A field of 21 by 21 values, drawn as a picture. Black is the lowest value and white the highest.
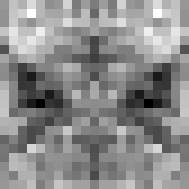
Grain: blotchy. Stripes: none. Mirror symmetry: left to right.
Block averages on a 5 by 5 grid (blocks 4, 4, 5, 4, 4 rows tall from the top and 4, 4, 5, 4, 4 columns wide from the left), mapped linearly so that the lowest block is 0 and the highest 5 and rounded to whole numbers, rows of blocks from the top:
5 5 3 5 5 / 4 3 1 3 4 / 1 0 2 0 1 / 2 2 2 2 2 / 4 3 2 3 4
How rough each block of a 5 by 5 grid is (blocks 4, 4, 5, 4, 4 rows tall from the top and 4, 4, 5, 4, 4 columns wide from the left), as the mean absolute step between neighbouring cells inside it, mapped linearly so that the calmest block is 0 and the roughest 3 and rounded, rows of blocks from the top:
21212 / 31213 / 22122 / 22122 / 00100
